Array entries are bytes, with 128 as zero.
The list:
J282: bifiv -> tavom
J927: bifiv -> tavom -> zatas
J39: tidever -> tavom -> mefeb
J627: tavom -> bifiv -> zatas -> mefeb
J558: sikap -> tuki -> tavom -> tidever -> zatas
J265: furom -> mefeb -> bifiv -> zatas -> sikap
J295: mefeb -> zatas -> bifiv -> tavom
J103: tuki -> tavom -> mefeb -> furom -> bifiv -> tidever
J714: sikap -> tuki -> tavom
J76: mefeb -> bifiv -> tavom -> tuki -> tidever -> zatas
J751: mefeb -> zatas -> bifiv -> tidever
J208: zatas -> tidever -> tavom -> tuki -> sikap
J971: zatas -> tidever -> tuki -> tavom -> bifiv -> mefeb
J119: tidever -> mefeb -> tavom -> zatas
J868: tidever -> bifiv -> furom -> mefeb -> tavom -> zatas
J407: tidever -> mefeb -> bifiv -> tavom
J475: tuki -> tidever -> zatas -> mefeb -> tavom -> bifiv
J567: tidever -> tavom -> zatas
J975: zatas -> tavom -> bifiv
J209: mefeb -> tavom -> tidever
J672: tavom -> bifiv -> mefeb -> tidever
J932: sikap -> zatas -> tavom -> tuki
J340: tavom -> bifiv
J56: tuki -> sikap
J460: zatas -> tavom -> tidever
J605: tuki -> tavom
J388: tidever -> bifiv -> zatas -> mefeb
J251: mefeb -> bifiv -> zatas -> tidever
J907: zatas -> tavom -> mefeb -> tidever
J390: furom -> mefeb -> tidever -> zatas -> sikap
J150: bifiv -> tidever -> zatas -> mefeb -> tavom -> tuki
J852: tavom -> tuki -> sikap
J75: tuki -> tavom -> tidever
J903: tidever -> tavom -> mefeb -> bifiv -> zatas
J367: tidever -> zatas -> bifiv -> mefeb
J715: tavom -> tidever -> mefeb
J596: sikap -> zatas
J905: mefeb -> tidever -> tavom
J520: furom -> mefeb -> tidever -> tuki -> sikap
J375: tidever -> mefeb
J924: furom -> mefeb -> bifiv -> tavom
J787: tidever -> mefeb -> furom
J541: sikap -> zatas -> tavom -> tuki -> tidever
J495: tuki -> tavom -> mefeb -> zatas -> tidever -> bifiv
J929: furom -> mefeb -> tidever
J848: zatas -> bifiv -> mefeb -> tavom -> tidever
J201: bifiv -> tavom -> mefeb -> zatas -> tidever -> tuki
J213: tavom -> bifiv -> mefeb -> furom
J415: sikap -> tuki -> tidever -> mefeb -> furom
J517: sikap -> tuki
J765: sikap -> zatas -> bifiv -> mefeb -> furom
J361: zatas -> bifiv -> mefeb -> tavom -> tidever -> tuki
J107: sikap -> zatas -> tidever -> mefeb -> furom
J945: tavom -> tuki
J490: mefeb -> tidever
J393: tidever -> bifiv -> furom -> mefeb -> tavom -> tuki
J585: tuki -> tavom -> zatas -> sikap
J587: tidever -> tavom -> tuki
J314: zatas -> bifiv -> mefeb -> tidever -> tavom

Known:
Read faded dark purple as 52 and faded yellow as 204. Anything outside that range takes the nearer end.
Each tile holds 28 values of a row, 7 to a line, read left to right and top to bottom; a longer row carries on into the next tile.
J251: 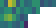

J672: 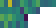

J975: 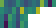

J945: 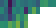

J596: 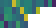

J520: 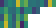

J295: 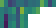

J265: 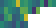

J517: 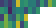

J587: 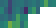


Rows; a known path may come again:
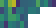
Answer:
J460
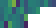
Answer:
J76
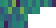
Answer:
J119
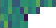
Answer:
J715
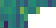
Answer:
J903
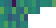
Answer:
J971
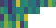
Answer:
J517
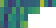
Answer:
J282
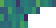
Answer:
J905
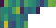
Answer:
J415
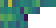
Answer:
J672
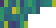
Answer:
J213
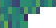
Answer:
J39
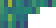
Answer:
J495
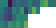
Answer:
J605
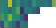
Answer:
J103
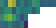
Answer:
J251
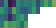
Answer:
J393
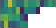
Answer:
J929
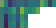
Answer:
J295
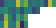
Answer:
J520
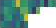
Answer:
J265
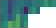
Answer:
J587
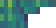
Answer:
J848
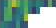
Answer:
J390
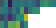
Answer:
J932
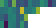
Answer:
J927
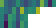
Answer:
J975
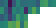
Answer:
J945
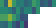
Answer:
J751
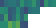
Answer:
J201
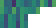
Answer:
J475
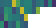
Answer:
J596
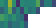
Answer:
J907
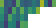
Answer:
J340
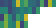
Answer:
J56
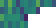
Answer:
J209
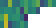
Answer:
J375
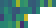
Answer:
J208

